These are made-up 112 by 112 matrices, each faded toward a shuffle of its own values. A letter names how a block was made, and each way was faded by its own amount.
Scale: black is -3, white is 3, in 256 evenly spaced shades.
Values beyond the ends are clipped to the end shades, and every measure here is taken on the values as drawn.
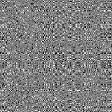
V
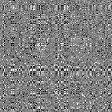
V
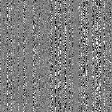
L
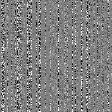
L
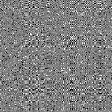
V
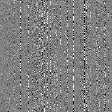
L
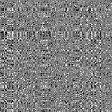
V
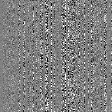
L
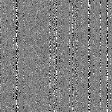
L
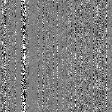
L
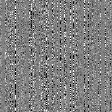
L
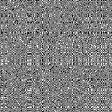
V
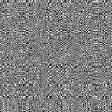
V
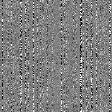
L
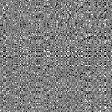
V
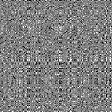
V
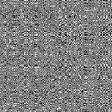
V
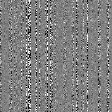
L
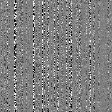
L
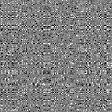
V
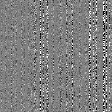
L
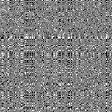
V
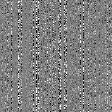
L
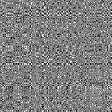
V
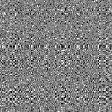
V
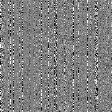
L
